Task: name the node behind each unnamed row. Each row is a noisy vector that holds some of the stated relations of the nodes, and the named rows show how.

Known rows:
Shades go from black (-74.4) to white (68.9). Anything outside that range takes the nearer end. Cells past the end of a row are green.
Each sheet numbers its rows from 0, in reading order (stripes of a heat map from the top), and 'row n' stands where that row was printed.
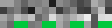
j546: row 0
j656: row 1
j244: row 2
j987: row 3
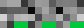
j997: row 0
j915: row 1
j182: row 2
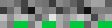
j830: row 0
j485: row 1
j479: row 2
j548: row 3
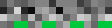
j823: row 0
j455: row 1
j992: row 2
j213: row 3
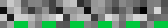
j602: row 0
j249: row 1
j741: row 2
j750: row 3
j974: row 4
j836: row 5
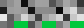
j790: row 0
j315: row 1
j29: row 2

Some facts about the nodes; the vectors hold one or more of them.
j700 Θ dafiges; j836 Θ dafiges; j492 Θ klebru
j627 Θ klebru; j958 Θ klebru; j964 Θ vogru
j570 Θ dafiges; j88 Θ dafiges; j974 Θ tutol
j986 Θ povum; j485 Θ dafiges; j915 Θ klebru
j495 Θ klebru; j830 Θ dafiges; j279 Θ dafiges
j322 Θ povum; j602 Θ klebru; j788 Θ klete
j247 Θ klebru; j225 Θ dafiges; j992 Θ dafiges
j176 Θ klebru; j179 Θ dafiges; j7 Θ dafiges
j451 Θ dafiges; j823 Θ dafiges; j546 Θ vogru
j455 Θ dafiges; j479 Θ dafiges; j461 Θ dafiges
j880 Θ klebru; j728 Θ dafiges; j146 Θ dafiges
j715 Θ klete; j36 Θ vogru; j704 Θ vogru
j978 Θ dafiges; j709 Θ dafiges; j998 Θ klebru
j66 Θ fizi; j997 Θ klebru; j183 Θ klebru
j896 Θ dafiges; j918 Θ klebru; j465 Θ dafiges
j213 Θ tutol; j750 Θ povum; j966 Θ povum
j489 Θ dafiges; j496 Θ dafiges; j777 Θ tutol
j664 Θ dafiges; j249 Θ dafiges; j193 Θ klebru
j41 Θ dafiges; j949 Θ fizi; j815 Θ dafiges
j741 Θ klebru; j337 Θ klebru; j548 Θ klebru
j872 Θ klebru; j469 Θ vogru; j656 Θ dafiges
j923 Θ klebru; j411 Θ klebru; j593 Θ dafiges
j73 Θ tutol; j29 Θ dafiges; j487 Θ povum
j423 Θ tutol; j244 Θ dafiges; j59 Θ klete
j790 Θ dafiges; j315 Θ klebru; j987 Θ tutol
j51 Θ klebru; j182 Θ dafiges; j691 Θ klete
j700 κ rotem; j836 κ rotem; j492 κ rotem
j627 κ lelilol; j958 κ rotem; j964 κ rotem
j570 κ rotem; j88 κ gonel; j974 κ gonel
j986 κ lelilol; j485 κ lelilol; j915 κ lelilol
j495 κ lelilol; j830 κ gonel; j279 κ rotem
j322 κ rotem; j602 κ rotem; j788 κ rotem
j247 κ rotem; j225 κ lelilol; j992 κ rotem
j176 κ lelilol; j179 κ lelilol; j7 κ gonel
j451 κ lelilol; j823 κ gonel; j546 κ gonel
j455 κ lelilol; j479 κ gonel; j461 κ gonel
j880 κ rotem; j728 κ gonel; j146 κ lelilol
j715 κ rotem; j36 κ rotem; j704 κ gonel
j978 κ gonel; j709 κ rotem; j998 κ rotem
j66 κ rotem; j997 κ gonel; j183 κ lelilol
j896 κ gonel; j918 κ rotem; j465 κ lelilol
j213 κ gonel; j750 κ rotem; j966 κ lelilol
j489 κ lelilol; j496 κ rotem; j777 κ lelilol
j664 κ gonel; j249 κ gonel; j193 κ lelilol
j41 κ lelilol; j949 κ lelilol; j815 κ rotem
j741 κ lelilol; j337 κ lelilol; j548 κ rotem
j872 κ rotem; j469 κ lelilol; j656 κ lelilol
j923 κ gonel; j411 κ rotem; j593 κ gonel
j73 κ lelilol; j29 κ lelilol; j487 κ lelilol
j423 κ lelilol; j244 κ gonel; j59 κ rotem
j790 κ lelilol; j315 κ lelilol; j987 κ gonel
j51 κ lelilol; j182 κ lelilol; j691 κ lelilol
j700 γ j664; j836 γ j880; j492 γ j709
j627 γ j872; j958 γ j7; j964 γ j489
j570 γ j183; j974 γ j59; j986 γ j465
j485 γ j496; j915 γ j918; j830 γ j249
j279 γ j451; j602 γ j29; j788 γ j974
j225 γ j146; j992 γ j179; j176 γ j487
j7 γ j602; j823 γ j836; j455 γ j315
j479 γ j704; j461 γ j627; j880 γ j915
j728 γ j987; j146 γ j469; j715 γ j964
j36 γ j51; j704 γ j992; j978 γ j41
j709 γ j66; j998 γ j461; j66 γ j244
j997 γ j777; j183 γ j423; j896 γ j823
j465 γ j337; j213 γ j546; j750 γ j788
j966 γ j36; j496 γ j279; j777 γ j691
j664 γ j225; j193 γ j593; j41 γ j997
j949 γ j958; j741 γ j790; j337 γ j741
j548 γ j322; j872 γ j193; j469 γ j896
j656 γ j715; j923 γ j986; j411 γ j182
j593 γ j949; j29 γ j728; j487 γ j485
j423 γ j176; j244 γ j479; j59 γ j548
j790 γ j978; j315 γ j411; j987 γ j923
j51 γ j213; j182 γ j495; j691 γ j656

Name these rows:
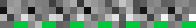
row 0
j966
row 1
j496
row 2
j691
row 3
j66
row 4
j923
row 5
j423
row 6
j487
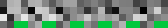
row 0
j986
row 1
j949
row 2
j918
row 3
j664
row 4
j279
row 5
j225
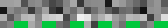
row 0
j964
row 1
j461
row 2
j777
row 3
j978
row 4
j704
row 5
j73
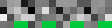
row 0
j465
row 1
j146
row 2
j176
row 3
j322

